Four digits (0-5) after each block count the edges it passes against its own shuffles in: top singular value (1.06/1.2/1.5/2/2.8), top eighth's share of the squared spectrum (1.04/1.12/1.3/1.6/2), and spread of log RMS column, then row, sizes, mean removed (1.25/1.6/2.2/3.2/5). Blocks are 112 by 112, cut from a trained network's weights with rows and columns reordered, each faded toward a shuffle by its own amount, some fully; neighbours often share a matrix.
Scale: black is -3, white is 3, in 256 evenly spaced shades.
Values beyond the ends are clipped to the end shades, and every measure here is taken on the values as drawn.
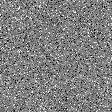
0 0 0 0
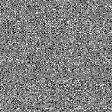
3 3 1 3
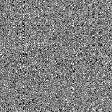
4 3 2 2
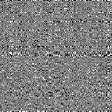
4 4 2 3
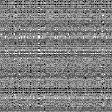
5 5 3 3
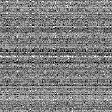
5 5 3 3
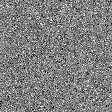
0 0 0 0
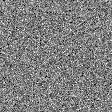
0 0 0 0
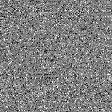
3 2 0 2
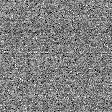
2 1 0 0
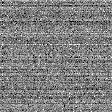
4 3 2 2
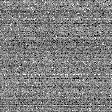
4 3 2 2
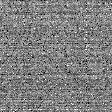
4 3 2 1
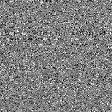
3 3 0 3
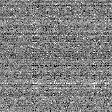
4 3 2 2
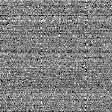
4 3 2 1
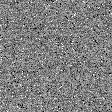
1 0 0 0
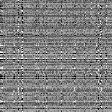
5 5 3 3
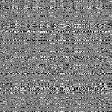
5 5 2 5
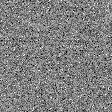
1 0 0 0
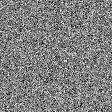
1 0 0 0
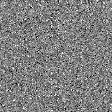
3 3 1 1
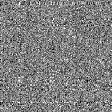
4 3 1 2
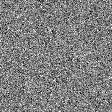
1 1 0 0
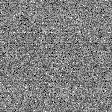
2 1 0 0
